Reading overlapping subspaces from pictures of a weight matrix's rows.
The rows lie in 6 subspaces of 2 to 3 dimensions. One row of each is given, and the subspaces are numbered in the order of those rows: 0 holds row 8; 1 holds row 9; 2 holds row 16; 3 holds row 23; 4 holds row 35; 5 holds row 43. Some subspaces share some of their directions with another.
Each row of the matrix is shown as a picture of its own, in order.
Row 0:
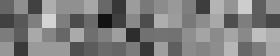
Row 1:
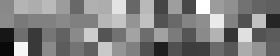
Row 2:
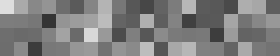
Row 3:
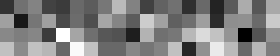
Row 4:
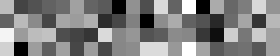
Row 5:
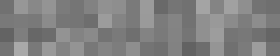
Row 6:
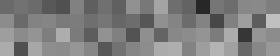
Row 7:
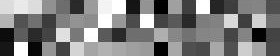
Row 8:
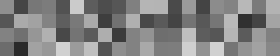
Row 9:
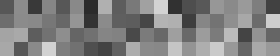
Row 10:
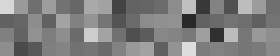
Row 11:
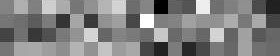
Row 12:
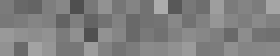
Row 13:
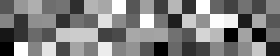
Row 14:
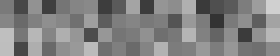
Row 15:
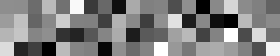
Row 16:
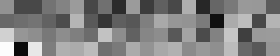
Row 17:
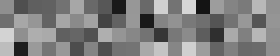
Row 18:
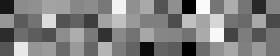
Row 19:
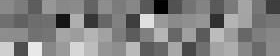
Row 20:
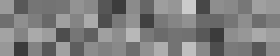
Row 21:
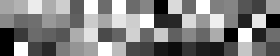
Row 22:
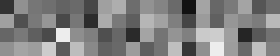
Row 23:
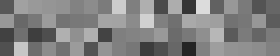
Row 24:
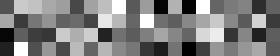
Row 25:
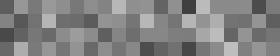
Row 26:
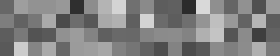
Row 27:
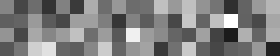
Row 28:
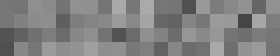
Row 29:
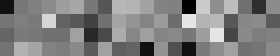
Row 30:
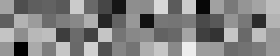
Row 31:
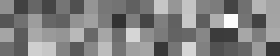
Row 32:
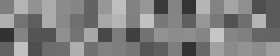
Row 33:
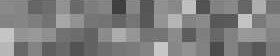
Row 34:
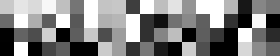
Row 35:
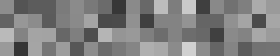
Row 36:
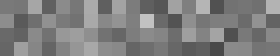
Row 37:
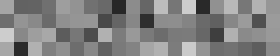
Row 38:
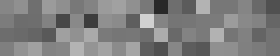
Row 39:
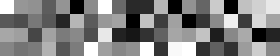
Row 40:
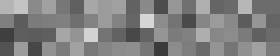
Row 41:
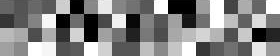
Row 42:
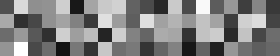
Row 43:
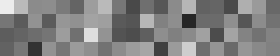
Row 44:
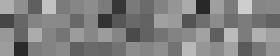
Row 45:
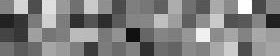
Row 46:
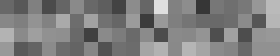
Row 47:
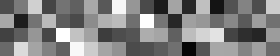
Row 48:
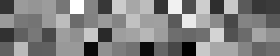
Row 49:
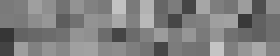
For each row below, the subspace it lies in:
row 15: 4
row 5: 1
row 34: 2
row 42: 0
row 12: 3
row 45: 5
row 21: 1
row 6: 1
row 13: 4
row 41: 3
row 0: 5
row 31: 4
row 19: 2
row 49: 0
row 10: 5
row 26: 3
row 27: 4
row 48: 3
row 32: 4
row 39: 3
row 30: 0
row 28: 0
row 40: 5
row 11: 2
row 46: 2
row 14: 1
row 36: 1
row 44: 5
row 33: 0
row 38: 2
